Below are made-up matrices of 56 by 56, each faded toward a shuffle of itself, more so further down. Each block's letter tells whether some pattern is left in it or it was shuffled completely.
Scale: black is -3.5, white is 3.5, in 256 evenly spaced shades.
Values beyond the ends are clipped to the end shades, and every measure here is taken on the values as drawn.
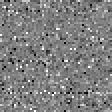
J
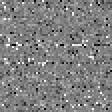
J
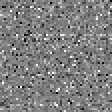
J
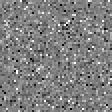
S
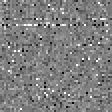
J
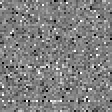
J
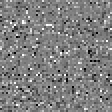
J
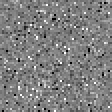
S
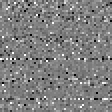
J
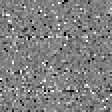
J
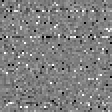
J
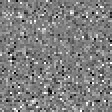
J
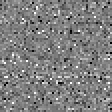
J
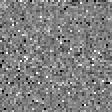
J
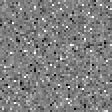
S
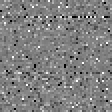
J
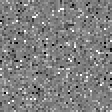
S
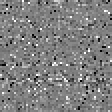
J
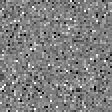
S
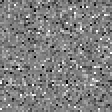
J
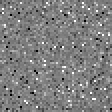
S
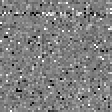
J
